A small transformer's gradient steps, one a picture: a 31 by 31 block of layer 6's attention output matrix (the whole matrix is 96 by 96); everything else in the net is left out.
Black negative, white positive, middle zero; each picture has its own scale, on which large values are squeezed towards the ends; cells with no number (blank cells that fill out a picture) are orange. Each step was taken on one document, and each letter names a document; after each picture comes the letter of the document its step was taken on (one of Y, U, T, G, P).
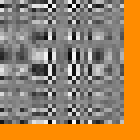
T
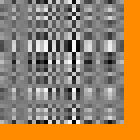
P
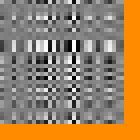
P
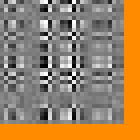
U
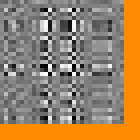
U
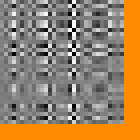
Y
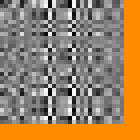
T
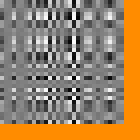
P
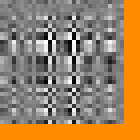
P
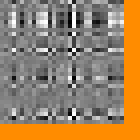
Y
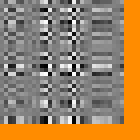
U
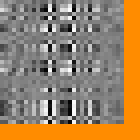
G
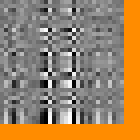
U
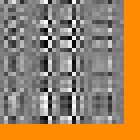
U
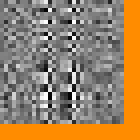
U
